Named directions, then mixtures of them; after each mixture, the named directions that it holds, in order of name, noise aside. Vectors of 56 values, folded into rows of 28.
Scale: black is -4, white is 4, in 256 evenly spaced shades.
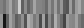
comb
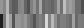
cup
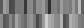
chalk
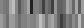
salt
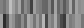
comb, salt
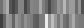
chalk, cup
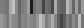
salt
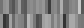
chalk, comb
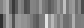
chalk, cup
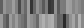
chalk, salt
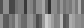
chalk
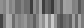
cup, salt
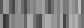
chalk, comb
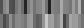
chalk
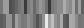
chalk, cup
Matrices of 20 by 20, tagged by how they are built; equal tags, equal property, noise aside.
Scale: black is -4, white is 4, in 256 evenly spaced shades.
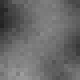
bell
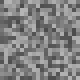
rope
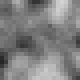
bell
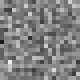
rope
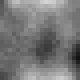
bell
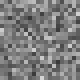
rope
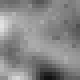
bell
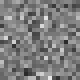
rope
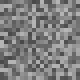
rope
